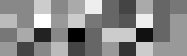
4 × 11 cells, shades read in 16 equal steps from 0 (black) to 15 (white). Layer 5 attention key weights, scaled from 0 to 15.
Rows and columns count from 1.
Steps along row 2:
down up down up down down down up down up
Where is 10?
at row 1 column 5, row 1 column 9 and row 3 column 2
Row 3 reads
7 10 2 8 0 6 12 12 1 6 9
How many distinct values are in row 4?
7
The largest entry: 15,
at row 2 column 3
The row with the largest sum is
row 2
